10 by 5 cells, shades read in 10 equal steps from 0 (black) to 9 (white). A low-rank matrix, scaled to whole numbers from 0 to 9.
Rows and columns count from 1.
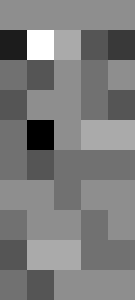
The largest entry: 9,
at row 2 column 2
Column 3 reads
5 6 5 5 5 4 4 5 6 5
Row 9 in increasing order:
3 4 4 6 6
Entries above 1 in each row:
5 4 5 5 4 5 5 5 5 5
